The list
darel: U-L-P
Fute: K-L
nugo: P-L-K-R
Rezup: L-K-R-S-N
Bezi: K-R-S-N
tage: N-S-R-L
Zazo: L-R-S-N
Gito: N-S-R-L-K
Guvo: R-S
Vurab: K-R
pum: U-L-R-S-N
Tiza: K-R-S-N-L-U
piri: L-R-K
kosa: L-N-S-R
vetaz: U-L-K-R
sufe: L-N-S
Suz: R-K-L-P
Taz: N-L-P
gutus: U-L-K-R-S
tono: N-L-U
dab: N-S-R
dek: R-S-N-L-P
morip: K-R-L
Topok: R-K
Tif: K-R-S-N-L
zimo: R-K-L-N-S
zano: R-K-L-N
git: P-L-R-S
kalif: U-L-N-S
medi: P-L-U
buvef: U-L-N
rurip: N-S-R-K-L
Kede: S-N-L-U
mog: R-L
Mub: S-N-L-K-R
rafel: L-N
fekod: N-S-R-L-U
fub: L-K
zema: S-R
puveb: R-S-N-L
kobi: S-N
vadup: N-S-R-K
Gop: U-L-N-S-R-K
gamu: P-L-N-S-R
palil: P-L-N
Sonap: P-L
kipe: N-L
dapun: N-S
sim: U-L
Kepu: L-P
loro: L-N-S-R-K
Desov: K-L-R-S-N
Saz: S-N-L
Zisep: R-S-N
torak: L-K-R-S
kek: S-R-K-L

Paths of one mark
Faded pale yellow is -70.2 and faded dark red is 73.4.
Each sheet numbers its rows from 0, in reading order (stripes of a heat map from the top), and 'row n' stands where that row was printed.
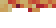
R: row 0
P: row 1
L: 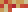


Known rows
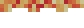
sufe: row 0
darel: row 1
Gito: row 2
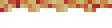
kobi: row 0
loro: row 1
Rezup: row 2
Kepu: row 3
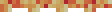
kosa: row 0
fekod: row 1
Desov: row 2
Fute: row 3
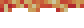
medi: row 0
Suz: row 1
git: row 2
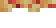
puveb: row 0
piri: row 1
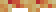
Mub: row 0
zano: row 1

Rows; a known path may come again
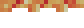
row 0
Taz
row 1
sufe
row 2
kosa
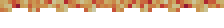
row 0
dek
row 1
tono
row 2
loro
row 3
Zazo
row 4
Kede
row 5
Fute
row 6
mog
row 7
Desov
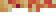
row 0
puveb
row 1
sim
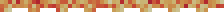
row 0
pum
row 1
nugo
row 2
rafel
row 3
Suz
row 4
Gop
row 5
Bezi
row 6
fekod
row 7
piri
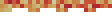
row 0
Vurab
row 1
kipe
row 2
Kepu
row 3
Sonap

